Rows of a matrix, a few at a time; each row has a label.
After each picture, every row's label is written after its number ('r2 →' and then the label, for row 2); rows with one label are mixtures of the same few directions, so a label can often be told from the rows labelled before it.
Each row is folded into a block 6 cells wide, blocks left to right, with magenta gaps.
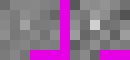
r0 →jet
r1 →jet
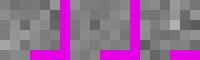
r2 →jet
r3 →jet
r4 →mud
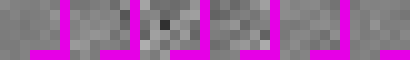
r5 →jet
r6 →jet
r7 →jet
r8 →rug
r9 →rug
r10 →jet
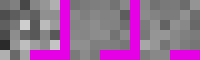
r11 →rug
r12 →jet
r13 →jet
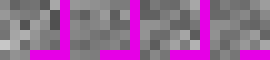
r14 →jet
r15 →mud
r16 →rug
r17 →rug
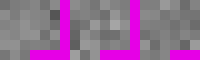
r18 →jet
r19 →rug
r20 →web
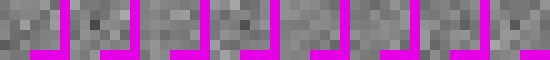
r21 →jet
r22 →jet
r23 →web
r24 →mud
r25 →rug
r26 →web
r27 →rug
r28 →jet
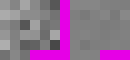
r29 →rug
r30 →mud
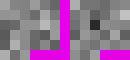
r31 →rug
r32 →jet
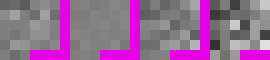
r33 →mud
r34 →web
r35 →rug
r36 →rug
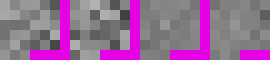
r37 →rug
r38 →web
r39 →jet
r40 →jet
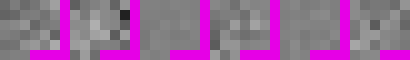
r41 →rug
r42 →jet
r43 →rug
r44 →rug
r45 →web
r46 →jet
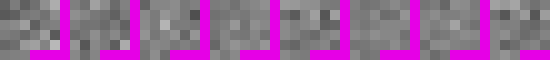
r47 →rug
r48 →web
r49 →jet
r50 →rug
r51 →mud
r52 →web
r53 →mud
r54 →mud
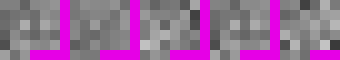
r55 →rug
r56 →jet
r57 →jet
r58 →rug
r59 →web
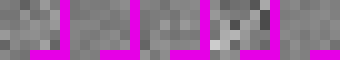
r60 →web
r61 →rug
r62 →rug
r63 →jet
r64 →web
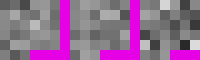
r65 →mud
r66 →web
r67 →web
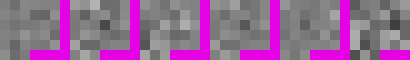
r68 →web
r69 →mud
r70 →rug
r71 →mud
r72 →jet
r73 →rug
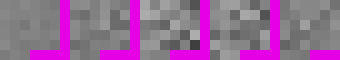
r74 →rug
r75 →mud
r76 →rug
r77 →web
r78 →jet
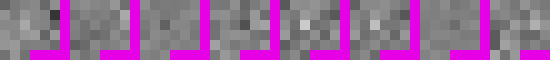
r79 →jet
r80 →jet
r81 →jet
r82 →mud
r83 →jet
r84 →jet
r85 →mud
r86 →rug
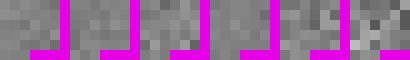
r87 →rug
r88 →rug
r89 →web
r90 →jet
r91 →mud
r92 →jet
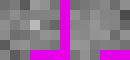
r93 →mud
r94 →jet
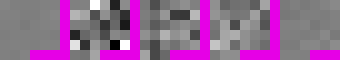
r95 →jet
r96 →web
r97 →web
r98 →jet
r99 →rug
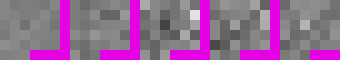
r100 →jet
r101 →web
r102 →jet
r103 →jet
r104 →jet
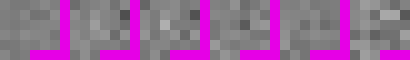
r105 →web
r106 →jet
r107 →jet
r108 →mud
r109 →rug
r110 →web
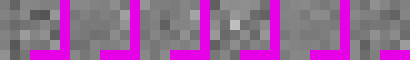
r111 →web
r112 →jet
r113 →jet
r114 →jet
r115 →web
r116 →web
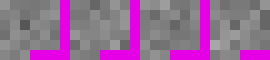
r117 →jet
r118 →web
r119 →mud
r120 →jet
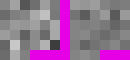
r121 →web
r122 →mud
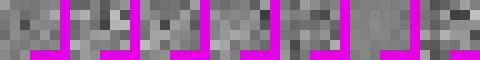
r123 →jet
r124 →mud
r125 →jet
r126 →jet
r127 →web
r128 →jet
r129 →web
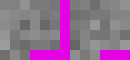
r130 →rug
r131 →rug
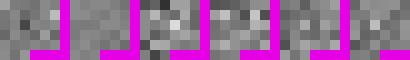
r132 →jet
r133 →rug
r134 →mud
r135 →mud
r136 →rug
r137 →jet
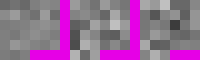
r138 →mud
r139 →rug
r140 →mud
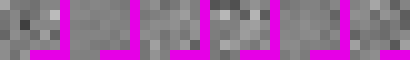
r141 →jet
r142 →rug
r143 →web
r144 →mud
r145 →jet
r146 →web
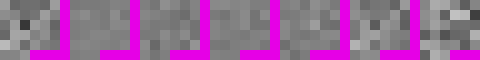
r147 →jet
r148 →mud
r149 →web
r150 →mud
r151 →mud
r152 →jet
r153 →web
